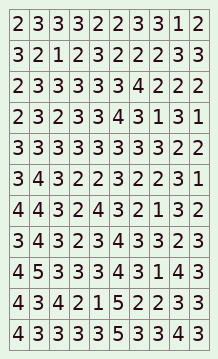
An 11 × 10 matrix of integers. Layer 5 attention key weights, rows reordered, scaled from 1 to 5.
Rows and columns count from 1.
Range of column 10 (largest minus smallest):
2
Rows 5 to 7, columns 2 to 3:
3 3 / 4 3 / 4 3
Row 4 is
2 3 2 3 3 4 3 1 3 1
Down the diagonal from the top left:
2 2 3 3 3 3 2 3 4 3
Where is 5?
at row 9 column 2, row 10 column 6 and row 11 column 6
